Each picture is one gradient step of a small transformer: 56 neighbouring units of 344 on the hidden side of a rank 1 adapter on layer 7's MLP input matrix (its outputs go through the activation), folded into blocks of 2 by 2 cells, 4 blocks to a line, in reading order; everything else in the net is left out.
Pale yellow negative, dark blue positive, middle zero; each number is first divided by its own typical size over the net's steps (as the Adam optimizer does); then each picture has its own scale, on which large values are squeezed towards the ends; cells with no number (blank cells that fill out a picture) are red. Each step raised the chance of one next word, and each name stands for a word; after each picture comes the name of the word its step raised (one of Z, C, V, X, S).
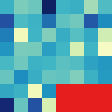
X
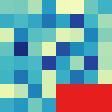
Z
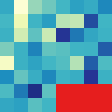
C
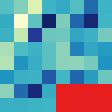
C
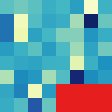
X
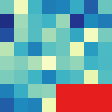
Z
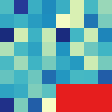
Z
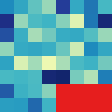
Z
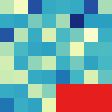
Z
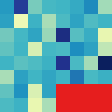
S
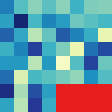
S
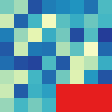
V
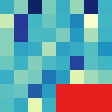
X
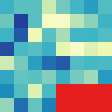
C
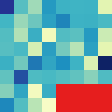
S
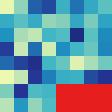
V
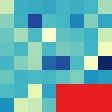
S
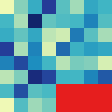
V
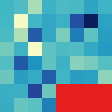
C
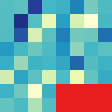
C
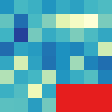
C
